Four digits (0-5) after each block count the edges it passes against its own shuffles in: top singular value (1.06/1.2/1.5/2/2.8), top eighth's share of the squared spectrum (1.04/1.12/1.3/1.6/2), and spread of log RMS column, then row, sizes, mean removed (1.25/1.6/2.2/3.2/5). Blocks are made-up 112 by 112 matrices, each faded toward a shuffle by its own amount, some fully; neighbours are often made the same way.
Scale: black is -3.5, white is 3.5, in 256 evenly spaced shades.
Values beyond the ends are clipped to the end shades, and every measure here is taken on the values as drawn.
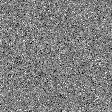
0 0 0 0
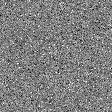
0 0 0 0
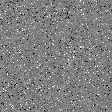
0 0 0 0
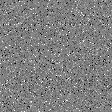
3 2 0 0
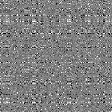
5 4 2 3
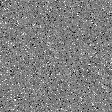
2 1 0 0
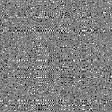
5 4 2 3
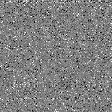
4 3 1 2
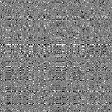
5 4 2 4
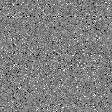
3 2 0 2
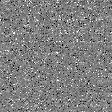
3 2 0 1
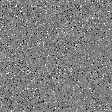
3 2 0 1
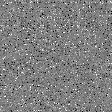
3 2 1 1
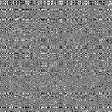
5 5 3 4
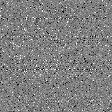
4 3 1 2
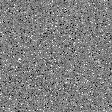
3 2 0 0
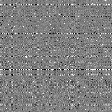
5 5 2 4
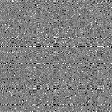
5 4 2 3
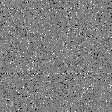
3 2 0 1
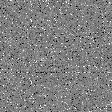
3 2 0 1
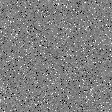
0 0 0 0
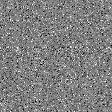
3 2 0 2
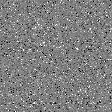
3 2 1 1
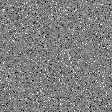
3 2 0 1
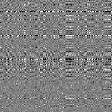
5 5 3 4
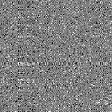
5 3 2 2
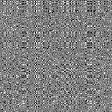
5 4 3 3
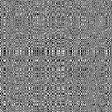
5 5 4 4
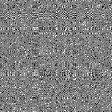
5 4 3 3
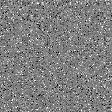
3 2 1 0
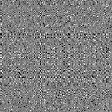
5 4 3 3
